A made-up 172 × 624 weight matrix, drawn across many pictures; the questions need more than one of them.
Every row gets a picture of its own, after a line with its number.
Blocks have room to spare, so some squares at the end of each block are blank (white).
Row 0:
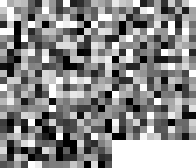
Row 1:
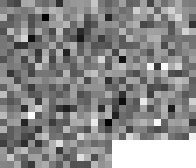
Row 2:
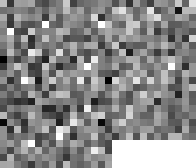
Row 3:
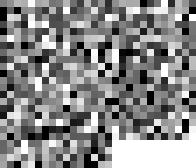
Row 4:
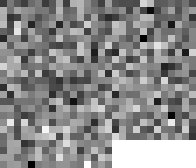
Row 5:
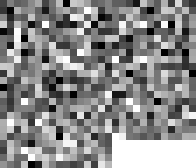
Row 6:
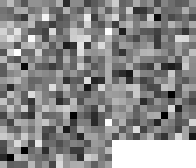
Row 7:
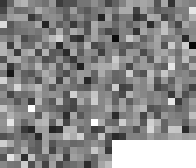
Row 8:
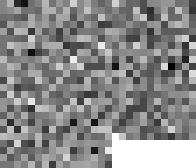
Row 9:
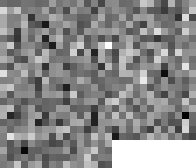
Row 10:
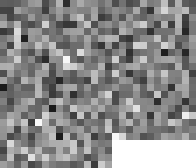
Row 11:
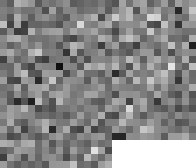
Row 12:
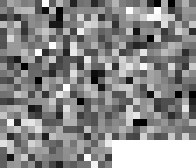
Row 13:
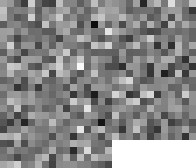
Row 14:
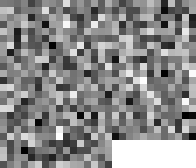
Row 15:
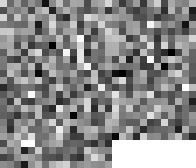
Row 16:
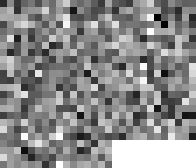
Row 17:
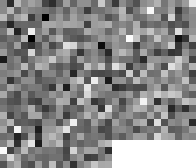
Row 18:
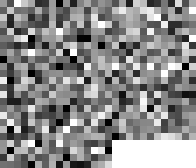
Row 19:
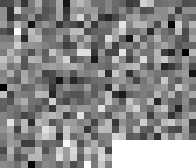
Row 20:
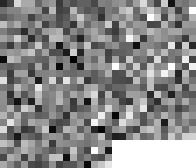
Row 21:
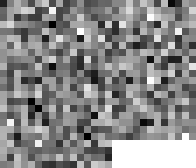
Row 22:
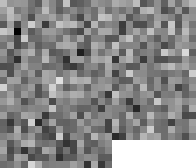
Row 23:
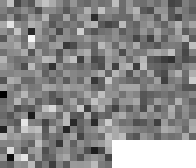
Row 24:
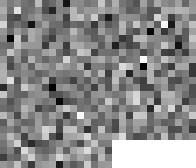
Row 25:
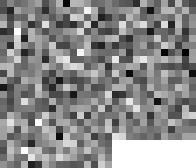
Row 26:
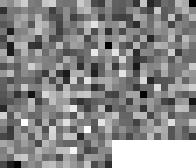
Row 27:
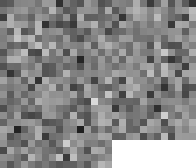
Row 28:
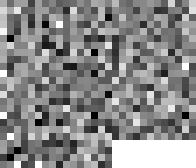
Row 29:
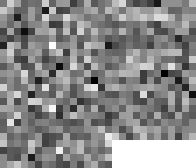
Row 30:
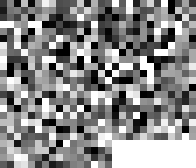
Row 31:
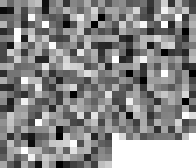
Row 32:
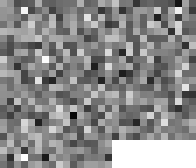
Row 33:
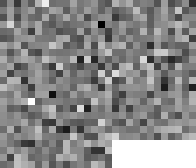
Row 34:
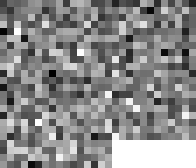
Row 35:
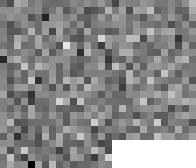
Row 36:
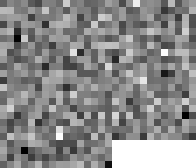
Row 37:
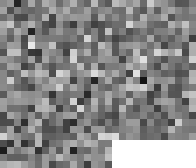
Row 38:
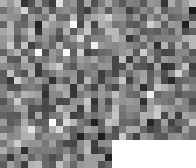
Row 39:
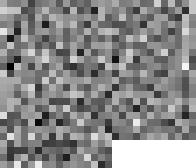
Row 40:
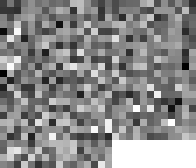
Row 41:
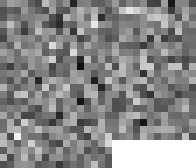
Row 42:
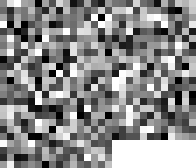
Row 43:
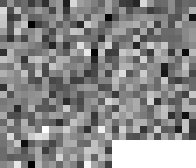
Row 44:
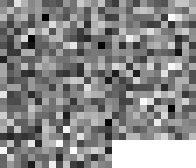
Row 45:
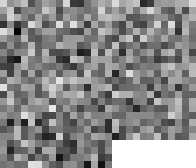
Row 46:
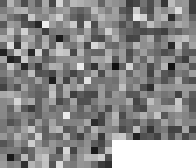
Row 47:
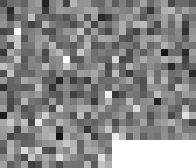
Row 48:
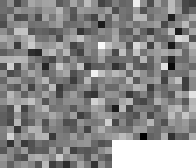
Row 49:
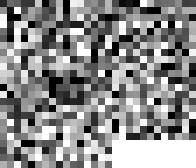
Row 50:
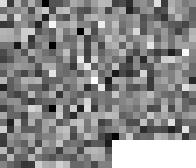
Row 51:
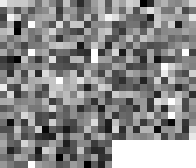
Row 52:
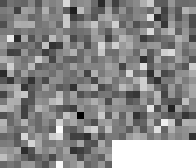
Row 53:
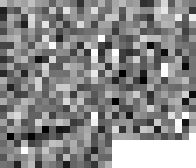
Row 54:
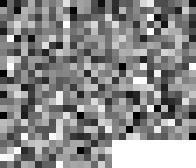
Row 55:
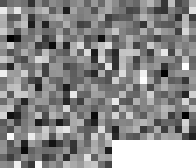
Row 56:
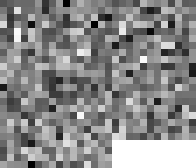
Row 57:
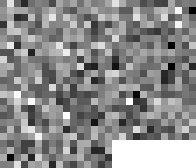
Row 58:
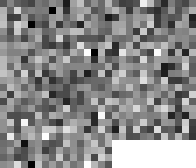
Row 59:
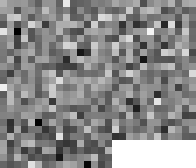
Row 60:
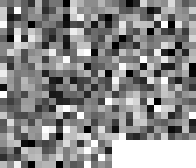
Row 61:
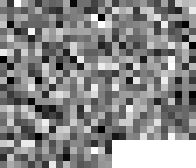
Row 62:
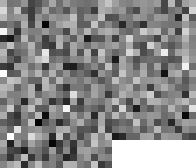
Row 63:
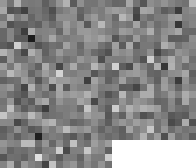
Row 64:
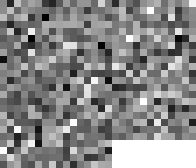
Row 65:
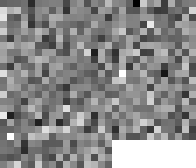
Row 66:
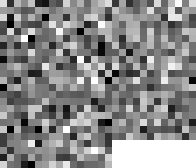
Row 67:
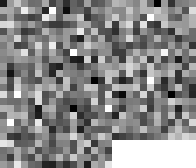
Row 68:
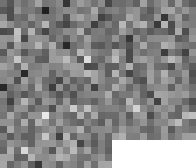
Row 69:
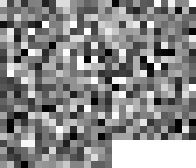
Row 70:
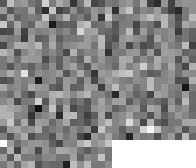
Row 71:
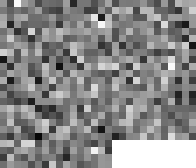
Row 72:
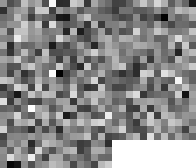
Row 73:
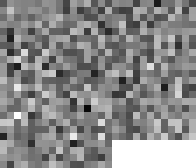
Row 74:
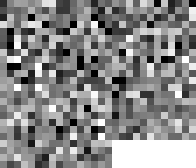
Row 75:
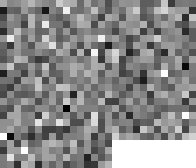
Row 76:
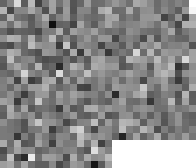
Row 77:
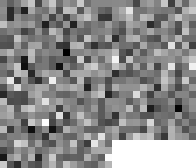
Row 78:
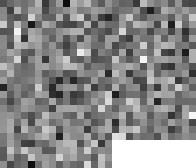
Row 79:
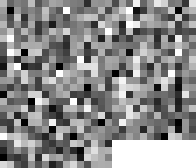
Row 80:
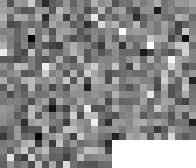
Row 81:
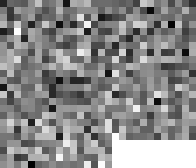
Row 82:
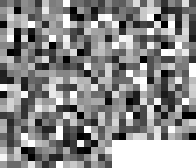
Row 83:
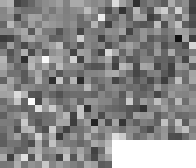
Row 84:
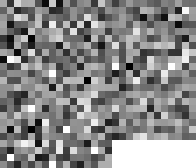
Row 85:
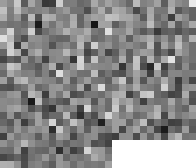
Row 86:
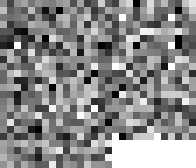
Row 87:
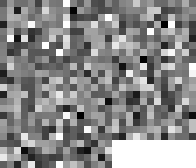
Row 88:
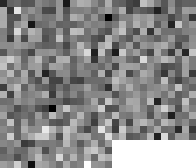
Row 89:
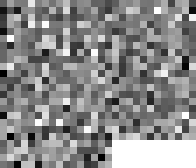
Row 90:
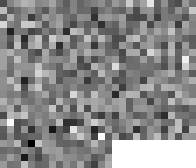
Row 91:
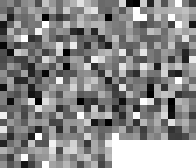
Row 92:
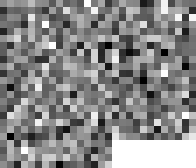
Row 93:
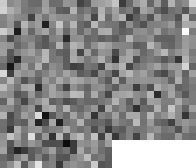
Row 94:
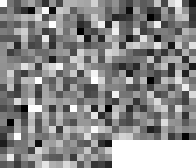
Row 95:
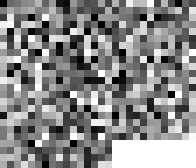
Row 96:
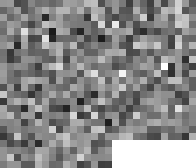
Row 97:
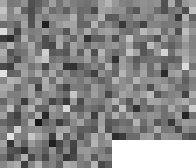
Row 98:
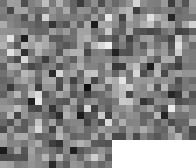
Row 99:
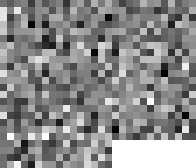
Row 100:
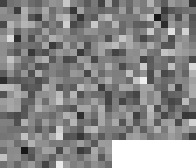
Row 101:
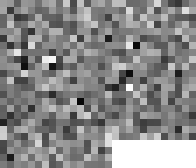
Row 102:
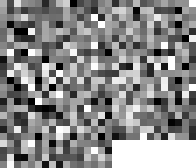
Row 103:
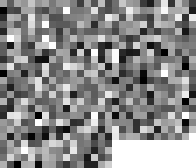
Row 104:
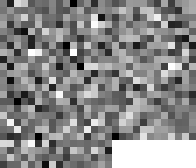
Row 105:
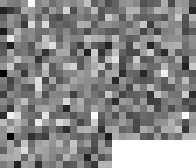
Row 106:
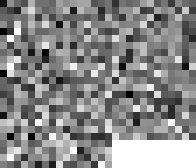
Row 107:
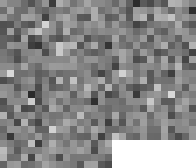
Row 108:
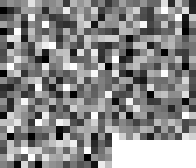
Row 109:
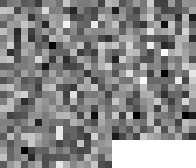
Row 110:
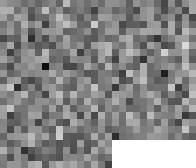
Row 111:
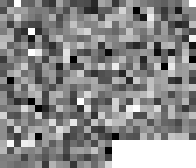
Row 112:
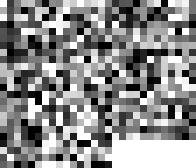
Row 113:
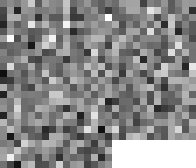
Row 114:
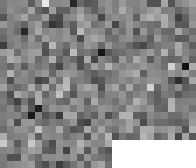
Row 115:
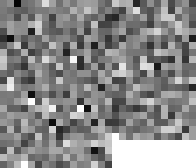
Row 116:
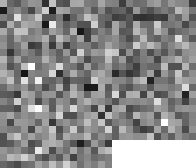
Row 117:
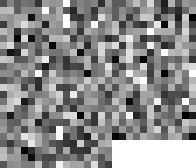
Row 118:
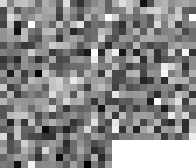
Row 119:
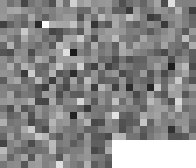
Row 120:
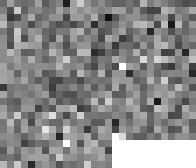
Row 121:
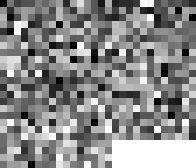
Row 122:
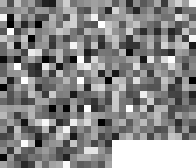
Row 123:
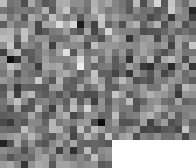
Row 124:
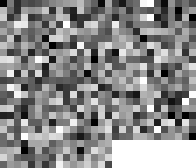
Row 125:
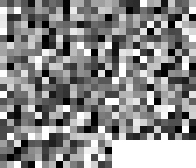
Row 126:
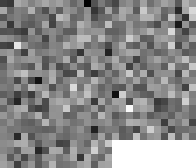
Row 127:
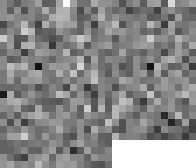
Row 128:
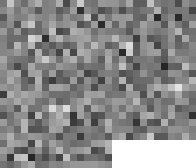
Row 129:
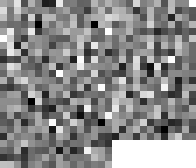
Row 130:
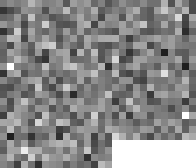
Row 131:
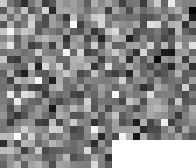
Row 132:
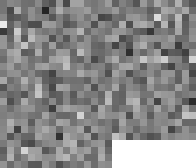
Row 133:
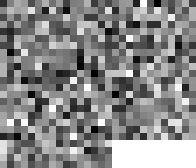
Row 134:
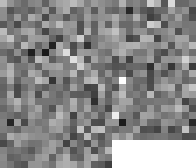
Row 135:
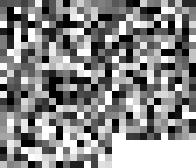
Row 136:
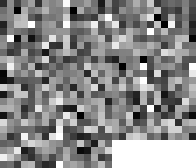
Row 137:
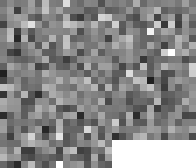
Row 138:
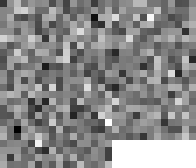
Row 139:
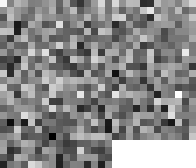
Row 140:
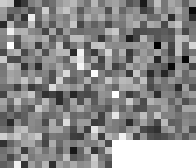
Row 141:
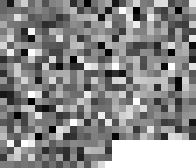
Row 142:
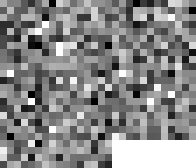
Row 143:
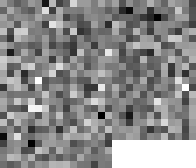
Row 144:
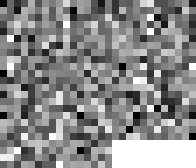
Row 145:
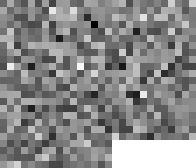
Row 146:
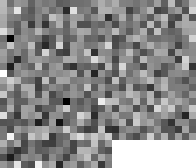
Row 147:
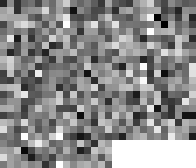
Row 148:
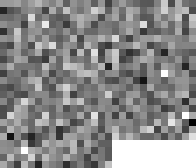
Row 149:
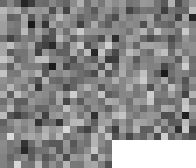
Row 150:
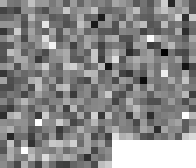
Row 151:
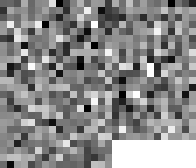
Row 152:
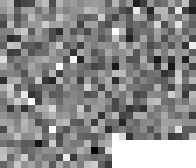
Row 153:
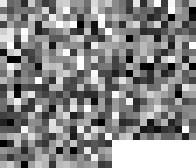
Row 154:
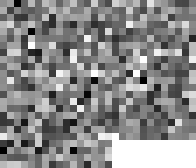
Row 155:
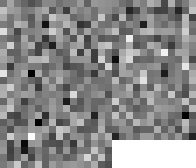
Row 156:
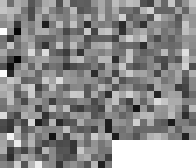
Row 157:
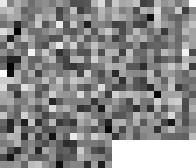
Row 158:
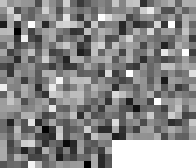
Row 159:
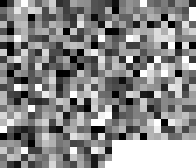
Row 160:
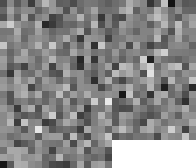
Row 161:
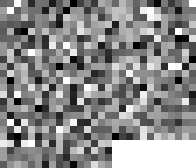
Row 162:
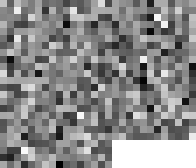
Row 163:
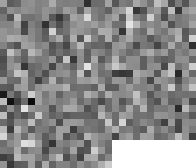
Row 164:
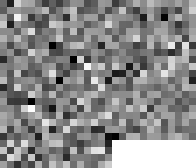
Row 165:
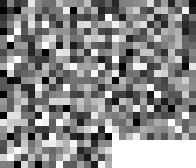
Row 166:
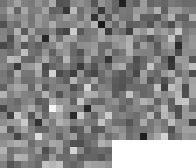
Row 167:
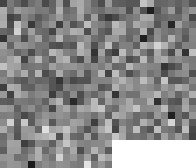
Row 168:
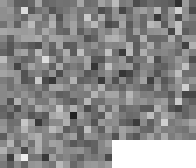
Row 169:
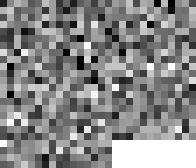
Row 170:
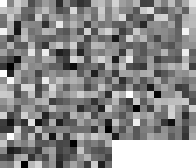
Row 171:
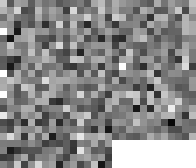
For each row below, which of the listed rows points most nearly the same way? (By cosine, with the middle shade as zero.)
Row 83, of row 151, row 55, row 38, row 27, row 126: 151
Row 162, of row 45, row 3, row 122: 3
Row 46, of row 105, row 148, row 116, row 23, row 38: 38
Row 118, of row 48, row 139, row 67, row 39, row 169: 139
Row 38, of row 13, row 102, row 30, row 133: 13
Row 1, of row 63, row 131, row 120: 120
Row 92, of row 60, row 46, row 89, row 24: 89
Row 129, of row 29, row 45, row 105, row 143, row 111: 111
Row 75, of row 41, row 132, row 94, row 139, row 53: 53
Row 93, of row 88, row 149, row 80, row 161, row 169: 149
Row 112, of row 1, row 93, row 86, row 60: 1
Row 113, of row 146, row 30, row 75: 75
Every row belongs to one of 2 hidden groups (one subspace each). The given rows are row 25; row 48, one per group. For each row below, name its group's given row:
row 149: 25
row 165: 25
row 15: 48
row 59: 25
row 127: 48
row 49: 25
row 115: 48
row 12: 48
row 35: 48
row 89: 25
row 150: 25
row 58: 25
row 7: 48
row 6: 48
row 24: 25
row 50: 48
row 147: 25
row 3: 25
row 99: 25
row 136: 25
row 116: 48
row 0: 25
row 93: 25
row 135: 25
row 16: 25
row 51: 25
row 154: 48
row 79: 48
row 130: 25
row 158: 25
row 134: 48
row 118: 25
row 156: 25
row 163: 48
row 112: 48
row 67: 48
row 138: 48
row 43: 25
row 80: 48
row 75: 25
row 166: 48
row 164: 48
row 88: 25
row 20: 48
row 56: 25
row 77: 48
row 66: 48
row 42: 48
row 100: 25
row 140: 48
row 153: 48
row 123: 48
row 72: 48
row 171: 25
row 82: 25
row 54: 25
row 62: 25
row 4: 25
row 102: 48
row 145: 48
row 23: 48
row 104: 48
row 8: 48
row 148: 25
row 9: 25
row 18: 48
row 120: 25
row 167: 25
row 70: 48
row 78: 25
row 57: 48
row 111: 48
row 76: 48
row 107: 48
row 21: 48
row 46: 48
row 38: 48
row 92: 25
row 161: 48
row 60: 25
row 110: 25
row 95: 48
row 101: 48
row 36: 25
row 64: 48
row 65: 25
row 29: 48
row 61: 48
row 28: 25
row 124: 25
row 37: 48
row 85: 48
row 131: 48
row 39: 25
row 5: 25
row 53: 25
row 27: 48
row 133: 48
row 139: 25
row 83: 48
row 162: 25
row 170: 25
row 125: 25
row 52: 25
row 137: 25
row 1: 48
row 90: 48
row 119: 48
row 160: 48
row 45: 25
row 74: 48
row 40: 25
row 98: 48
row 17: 48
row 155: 25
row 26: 48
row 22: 25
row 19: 25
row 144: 25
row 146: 25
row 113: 25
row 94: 48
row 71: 48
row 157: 25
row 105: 25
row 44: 48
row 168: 48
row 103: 25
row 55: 25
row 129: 48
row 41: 48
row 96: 48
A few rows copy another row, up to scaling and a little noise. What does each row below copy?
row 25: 5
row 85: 129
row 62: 97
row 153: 123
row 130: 108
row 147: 16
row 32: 168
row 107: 142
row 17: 64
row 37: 154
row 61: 71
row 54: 144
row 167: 4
